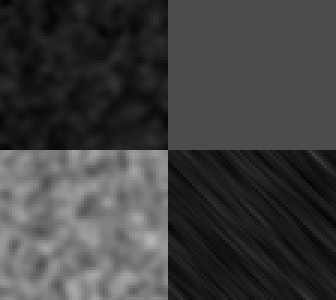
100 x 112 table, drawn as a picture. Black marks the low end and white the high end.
It is made of 2 by 2 panels. Panel 1,1: very low, blotchy, faint in contrast. Panel 1,2: low, flat. Panel 2,1: middling, blotchy. Panel 2,2: very low, slanting down to the right, faint in contrast.
